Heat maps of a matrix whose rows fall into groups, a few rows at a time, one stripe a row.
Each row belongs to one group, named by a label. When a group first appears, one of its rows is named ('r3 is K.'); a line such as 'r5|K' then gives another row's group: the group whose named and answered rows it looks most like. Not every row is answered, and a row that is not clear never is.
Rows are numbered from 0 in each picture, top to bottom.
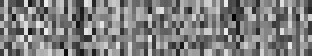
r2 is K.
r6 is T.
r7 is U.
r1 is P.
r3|T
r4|U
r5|K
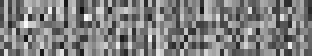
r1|P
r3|K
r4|T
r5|U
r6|T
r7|U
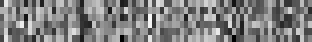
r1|T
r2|U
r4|P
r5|U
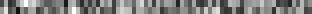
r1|P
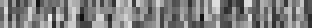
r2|P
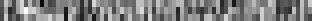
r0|K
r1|K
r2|U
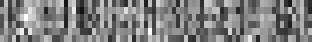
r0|U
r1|P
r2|K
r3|U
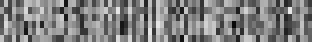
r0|U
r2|U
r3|U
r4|U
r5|T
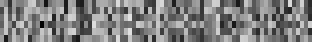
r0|P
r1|U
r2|T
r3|K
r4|T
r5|T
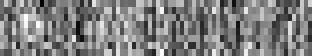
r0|K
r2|K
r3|T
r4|T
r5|P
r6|T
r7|P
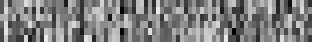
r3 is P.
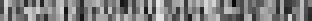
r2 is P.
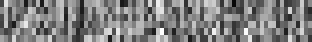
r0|U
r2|U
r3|K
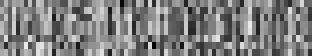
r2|T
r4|T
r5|P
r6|T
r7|T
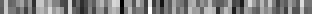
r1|U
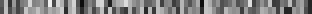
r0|P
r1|U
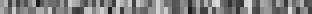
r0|P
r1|T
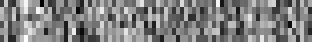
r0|K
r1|T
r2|T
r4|P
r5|K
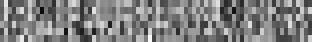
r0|P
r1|K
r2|P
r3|T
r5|K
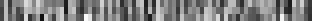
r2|U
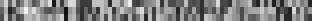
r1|K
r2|U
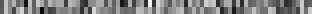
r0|U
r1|K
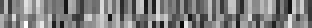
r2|T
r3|T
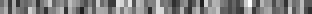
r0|P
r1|P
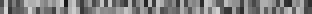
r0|U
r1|P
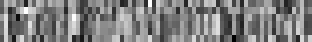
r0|U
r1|K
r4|P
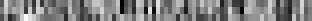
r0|K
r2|K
